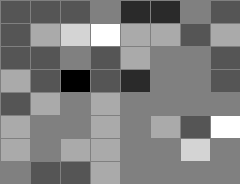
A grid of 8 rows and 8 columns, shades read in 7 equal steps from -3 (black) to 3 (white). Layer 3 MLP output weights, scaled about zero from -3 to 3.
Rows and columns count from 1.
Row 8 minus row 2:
1 -2 -3 -2 -1 -1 1 -1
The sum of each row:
-8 7 -3 -7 1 5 5 -1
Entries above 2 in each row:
0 1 0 0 0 1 0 0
